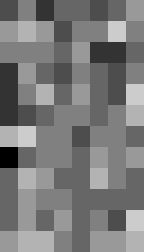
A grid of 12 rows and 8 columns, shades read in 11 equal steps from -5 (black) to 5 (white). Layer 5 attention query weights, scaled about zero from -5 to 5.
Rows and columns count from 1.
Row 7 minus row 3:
2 3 0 1 -3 3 3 0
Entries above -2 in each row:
5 7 6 5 6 6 7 7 8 8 7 8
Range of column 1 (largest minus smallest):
7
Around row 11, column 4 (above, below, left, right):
0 0 -1 -1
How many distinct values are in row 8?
4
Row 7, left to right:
2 3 0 0 -2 0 0 -1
